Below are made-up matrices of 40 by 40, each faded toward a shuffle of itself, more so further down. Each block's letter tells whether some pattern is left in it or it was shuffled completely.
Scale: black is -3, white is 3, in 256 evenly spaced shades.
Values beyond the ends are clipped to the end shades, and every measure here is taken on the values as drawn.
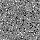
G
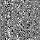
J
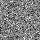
G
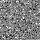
G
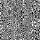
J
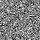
G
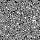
G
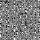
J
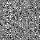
J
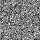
G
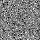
G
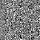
J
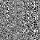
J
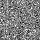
G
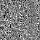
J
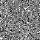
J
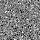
G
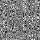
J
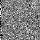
J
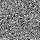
G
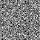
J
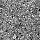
G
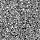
G
